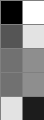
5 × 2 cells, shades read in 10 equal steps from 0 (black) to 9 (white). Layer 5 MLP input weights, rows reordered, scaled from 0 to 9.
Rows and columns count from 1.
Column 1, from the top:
0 3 4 4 8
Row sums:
9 11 9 9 9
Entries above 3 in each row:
1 1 2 2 1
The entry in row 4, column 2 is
5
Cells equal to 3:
1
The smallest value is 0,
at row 1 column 1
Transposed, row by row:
0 3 4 4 8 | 9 8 5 5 1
